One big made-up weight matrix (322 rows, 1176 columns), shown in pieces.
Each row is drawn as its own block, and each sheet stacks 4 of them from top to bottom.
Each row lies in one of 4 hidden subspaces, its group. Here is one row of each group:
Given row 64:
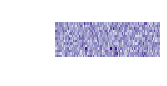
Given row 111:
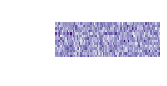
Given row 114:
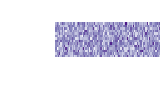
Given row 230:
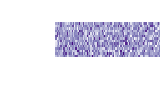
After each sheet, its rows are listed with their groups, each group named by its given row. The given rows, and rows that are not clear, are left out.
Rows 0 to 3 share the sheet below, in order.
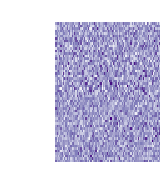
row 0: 111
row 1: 64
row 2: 64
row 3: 230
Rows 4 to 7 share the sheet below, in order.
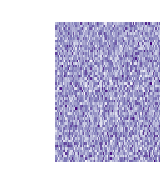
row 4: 111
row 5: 64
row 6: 114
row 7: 111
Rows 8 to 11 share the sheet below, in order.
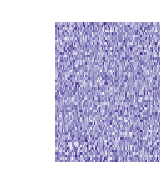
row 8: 111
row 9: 230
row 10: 114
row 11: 111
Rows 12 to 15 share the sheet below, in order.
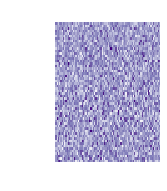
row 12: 64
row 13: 230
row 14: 114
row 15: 64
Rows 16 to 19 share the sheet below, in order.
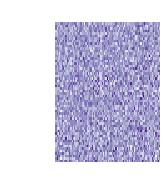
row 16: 114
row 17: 111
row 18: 230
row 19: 111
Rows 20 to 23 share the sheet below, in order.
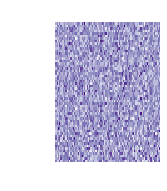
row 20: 114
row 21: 230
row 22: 114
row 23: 111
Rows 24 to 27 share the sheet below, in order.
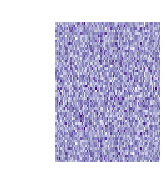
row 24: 114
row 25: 111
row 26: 230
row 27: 114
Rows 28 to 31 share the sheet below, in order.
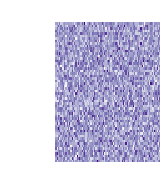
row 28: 114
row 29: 230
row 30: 230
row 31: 230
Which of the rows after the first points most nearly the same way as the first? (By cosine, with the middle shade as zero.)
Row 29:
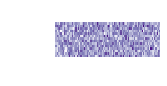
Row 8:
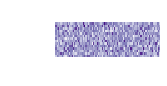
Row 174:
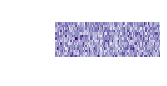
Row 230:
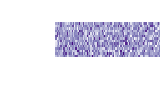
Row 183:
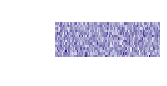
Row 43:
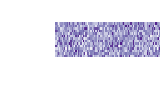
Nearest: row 43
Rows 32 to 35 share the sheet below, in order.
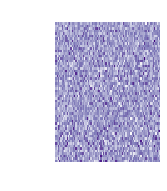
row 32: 111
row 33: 114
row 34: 64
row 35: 111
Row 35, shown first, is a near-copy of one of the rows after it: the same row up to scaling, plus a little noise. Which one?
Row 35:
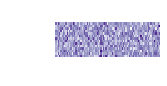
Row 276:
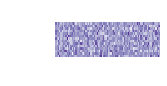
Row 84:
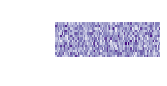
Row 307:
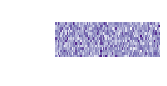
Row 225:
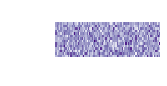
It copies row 307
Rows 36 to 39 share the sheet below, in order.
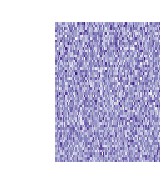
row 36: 114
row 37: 114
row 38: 64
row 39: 111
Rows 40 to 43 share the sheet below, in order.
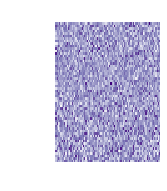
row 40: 111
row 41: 64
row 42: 230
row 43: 230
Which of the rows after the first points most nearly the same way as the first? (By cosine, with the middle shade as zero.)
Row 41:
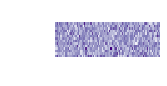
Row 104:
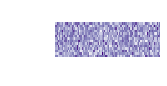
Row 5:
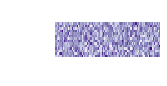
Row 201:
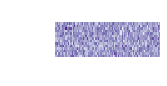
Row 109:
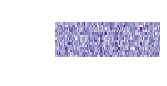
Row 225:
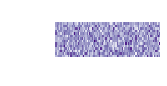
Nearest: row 104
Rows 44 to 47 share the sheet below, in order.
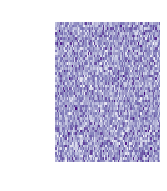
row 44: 111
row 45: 230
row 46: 114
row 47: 230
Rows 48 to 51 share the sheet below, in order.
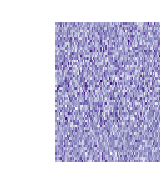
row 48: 111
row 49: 64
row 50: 114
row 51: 64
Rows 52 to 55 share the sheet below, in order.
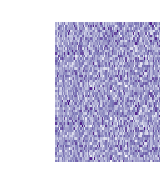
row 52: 64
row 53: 114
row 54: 64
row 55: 114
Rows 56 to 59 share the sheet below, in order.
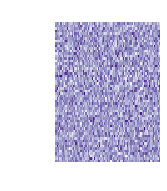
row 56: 111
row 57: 111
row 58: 114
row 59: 114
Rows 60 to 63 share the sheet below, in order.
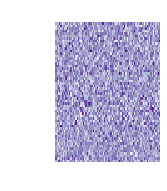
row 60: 114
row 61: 230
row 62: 230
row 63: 64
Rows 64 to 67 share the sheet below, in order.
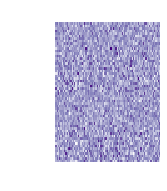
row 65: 111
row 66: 114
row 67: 114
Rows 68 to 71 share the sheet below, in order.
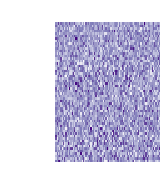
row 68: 114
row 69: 230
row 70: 230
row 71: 64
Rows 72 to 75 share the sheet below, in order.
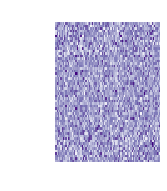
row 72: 64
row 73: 114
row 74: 114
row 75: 230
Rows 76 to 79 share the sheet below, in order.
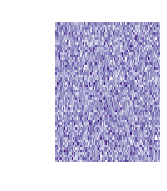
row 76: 114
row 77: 114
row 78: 64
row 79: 111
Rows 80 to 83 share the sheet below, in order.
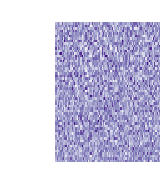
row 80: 64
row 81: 111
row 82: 64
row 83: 230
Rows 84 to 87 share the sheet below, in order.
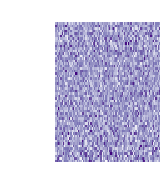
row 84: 111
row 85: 114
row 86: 111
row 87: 64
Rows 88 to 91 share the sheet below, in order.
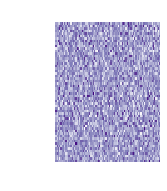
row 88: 230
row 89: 114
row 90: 111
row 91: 114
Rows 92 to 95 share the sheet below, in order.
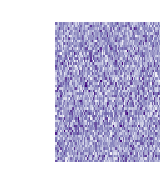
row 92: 64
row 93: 64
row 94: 230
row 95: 64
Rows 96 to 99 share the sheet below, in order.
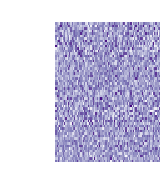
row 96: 230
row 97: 64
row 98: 230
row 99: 114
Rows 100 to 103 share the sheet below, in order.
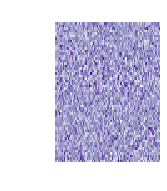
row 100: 111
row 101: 114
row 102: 230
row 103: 64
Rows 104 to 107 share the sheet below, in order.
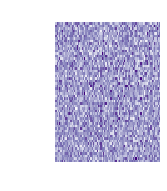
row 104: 64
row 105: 114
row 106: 114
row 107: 111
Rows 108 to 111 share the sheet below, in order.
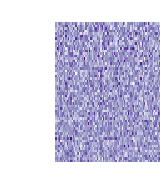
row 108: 114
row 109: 114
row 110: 111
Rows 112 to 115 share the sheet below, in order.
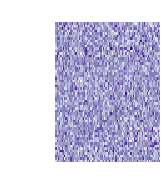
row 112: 64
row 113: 230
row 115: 230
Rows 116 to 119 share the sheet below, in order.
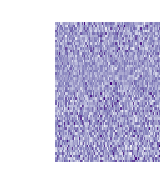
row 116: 114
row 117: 64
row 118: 64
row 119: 111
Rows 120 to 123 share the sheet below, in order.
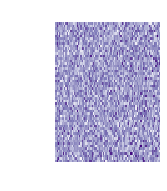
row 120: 64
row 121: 230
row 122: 111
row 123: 64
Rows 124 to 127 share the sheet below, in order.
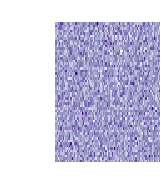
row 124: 230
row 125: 114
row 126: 230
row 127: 111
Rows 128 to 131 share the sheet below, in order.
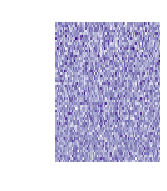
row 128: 114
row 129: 230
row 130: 114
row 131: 111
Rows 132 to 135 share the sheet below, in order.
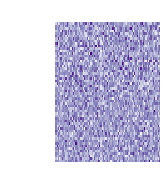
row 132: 111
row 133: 230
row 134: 111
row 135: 114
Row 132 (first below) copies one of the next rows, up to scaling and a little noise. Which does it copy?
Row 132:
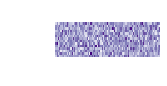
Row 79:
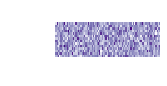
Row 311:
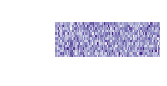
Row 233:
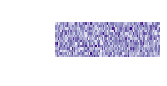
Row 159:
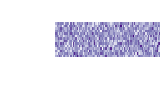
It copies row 233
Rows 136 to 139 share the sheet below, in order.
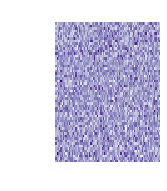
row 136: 64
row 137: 111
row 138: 111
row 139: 114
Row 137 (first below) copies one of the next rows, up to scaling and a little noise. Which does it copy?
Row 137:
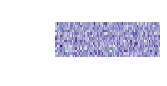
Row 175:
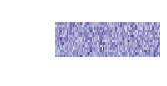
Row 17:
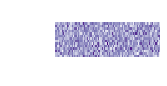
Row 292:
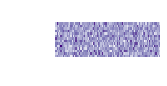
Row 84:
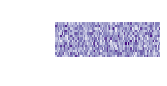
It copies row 292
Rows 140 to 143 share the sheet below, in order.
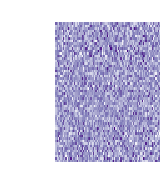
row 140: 64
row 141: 230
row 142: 230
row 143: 230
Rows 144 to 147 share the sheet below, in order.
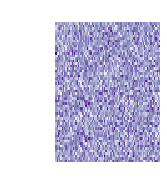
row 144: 64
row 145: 64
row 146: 230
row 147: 230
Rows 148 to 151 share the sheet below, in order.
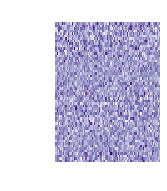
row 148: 230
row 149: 64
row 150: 114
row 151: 64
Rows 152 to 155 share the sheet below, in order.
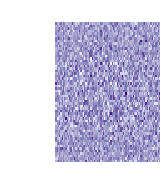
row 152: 64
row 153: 64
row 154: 114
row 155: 111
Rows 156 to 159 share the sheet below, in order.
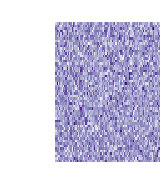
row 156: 230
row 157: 230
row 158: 64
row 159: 111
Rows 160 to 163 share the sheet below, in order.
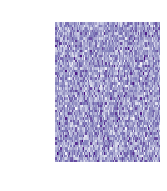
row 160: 230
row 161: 114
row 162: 114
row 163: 114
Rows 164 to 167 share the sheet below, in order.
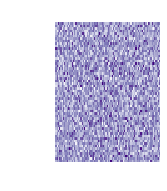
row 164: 230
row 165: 230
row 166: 64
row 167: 114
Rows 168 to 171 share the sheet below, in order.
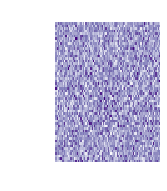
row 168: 114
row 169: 64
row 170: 64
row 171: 64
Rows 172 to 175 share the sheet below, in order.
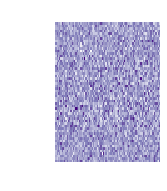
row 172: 230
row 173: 114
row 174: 114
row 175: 111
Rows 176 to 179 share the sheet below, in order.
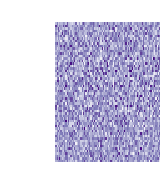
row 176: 111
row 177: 230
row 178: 230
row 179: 114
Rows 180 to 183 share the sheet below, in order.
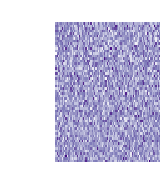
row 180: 64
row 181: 111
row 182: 114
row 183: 230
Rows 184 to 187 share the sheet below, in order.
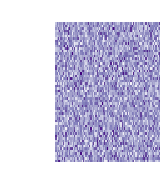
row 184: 111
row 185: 64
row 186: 111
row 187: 64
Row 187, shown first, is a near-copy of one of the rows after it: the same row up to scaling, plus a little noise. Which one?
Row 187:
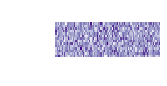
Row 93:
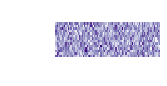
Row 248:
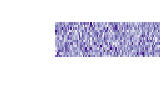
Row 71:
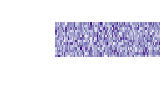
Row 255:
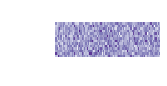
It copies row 71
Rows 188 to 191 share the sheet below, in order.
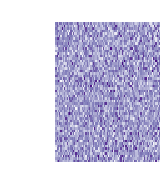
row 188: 64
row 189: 230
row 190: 114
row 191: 230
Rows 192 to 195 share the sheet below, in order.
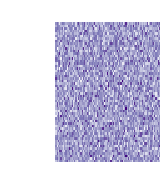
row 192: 114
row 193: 230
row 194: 230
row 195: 114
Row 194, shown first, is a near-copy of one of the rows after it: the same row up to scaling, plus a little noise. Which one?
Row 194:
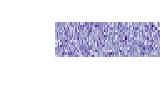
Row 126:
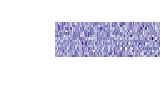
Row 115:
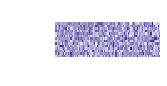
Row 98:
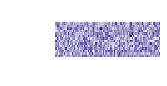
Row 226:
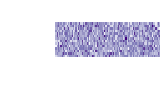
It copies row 226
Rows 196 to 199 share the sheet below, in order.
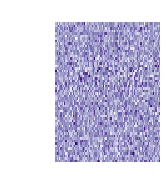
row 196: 114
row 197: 230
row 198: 111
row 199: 114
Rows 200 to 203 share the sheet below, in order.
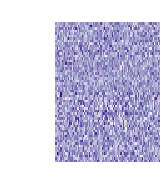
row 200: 64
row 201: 230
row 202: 230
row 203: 114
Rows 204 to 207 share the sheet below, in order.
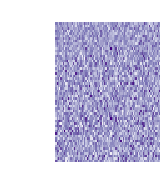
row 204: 64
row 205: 114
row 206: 64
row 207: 64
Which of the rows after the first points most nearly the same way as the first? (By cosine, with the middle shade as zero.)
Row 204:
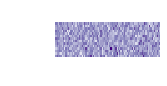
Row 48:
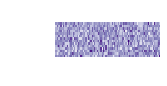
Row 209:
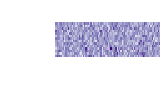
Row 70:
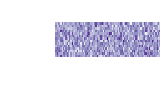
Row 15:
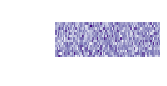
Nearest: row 209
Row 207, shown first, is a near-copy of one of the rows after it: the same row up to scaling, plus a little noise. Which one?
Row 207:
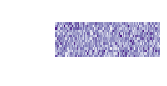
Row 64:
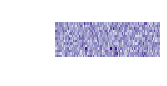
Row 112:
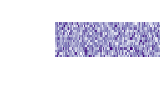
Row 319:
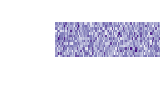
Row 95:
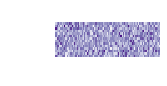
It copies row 95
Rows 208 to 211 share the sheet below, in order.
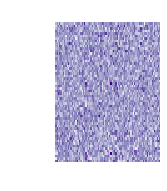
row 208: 114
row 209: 64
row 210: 230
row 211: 64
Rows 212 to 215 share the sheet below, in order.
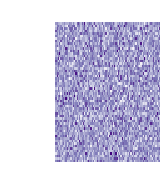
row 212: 114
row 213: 114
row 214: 230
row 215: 64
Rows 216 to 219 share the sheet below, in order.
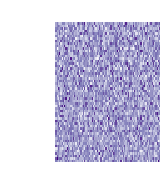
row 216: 114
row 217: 230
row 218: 230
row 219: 111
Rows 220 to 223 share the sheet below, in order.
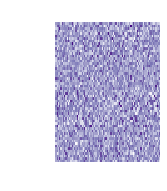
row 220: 230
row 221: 111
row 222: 64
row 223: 114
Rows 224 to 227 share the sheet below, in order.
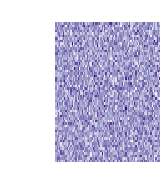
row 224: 111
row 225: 111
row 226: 230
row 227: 111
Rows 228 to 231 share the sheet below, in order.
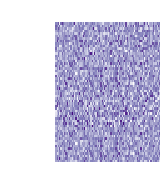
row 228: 114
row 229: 114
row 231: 114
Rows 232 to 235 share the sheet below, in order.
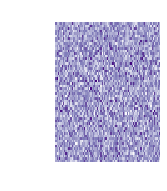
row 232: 64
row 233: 111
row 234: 111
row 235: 114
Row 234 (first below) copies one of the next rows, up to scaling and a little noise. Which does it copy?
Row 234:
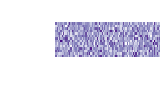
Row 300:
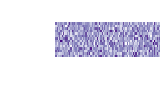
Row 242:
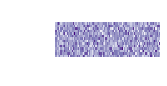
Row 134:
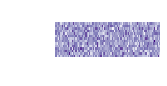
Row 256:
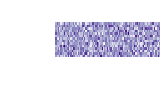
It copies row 300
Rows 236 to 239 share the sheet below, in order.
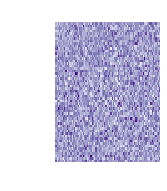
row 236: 64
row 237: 114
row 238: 64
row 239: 230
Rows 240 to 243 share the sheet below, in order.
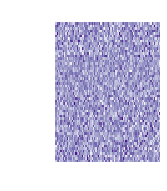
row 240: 64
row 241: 230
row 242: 111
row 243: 230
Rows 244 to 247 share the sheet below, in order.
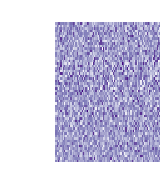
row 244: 111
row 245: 230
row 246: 111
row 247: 114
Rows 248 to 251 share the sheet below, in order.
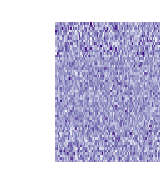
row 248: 64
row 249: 114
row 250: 230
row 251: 111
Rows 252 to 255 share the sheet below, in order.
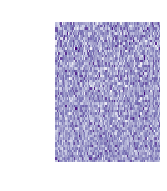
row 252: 230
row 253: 114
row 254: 114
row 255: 64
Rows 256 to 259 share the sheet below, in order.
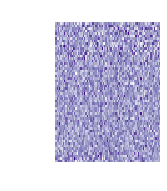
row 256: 111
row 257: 114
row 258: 114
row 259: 64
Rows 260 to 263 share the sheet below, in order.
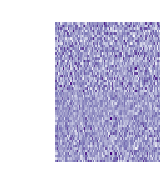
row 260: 111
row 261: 111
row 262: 64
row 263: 64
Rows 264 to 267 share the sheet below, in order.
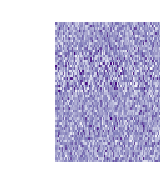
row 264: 64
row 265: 64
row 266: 64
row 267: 230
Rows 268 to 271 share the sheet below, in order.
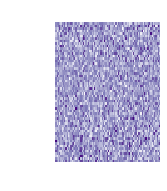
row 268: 230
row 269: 114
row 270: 114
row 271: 230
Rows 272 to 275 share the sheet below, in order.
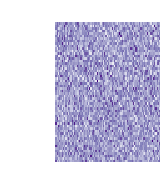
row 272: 64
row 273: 111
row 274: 64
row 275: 230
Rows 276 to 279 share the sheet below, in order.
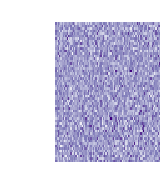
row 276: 111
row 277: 230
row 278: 64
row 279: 230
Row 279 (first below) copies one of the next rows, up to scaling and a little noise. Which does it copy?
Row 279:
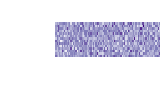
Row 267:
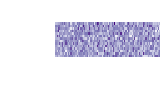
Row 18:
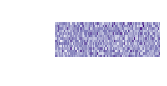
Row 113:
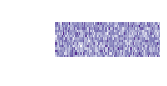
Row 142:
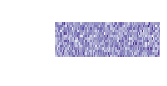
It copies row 18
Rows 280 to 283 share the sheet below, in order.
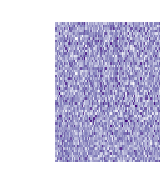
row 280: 114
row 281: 114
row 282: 114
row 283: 64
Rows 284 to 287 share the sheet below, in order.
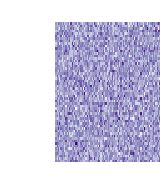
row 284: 230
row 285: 230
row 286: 114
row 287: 114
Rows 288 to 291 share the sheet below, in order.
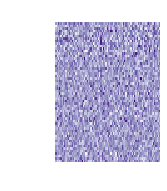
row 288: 111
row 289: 114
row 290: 114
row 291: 64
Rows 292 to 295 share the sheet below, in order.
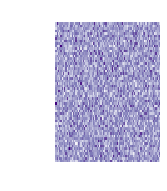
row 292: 111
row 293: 64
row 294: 111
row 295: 114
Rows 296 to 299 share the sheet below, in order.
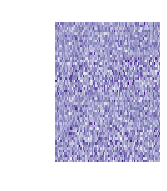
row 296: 114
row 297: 230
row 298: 114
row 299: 230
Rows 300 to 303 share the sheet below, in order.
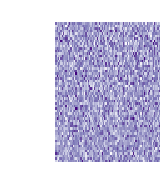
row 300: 111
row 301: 114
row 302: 114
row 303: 64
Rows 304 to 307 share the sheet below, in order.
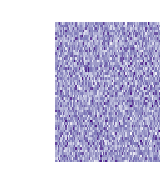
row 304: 114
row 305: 230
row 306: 230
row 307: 111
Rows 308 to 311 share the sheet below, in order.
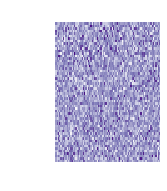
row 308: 64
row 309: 230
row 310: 114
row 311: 111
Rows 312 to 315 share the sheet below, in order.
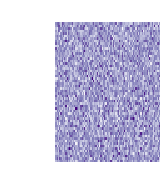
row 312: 230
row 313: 111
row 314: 114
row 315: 114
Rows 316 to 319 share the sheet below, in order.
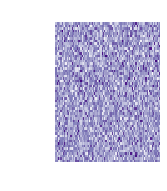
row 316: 64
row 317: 230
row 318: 114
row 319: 64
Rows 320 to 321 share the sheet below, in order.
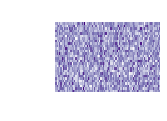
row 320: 114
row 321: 230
